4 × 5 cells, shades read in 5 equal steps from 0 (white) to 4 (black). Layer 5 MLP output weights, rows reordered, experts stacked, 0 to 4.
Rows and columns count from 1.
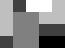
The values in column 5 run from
1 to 4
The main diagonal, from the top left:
1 2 2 4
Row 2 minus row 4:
-2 0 0 -3 -3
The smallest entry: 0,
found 2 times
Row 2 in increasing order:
1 1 1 2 2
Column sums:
6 9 6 8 9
